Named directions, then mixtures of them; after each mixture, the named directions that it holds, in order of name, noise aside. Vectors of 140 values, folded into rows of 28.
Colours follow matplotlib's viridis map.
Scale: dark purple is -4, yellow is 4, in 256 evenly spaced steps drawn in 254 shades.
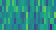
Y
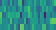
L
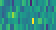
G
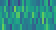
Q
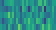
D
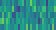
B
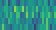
Q, Y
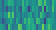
D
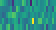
G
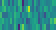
D, L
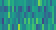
D, Q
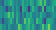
D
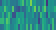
B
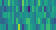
D, L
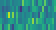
B, D, G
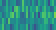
G, Q, Y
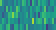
G, Y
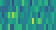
D, G
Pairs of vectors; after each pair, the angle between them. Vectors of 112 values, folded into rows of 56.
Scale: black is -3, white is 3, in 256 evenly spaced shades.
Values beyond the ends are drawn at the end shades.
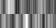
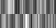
nearly parallel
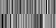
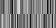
partly opposed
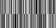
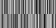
partly aligned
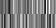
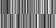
partly aligned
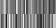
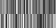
nearly parallel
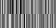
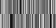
orthogonal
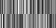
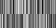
nearly parallel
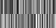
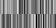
nearly opposite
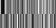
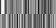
nearly opposite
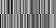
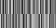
nearly opposite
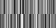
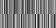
orthogonal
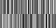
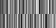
orthogonal
